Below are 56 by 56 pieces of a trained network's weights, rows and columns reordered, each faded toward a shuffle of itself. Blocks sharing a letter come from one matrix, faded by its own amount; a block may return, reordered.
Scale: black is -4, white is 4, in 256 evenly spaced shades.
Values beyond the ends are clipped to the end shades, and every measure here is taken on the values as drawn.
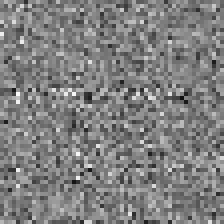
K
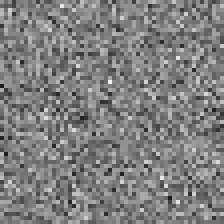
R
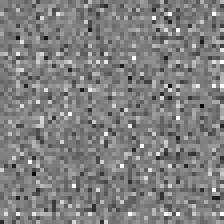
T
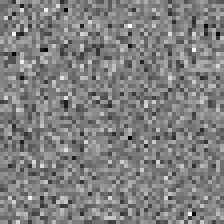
K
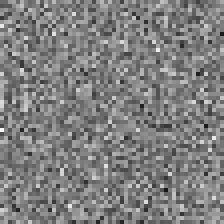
R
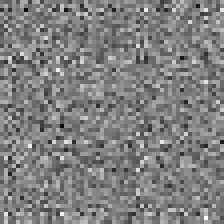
K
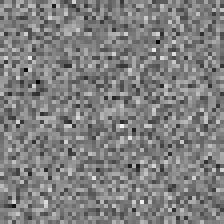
R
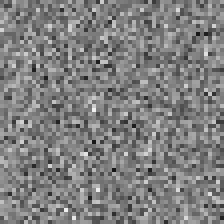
R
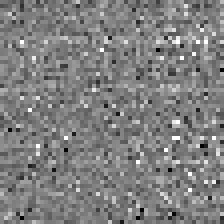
T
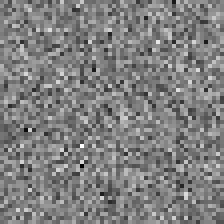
R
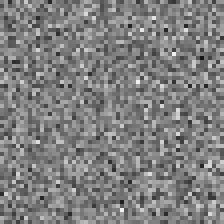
R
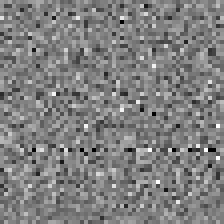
K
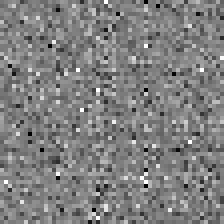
T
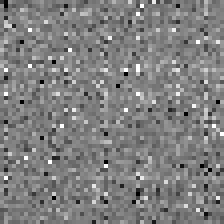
T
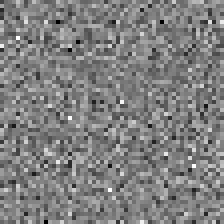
K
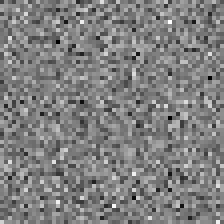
K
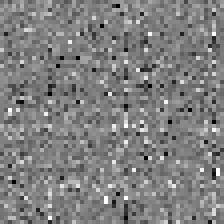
T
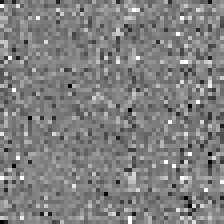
T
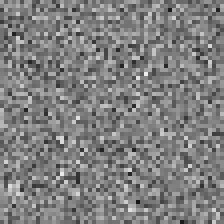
R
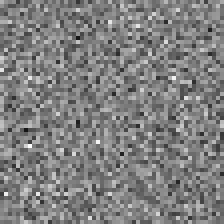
R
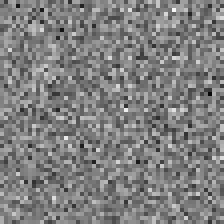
R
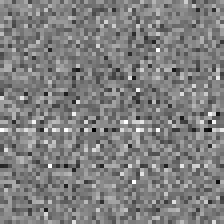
K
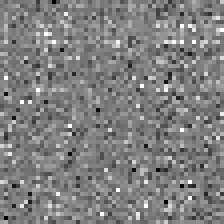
T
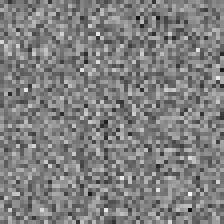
R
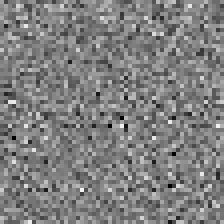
K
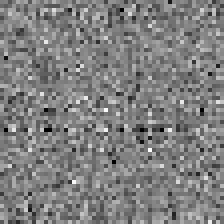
K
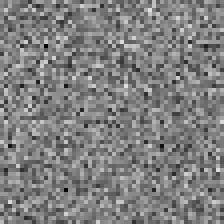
R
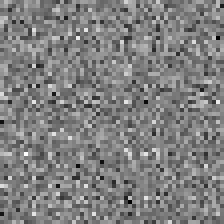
K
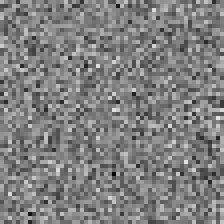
R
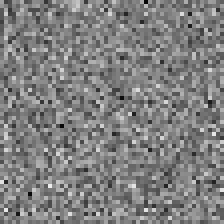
R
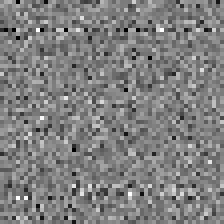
K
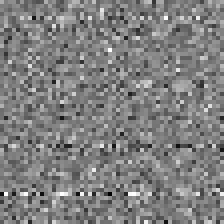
K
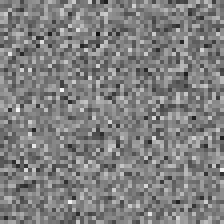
R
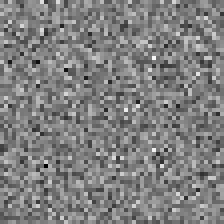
R
